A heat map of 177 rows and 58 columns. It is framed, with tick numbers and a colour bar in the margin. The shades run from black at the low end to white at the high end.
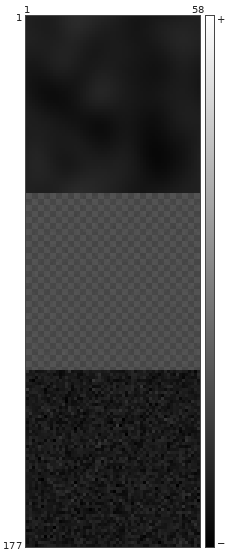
It is made of 3 by 1 panels. Panel 1,1: very low, smooth, faint in contrast. Panel 2,1: low, checkered, faint in contrast. Panel 3,1: very low, fine-grained, faint in contrast.
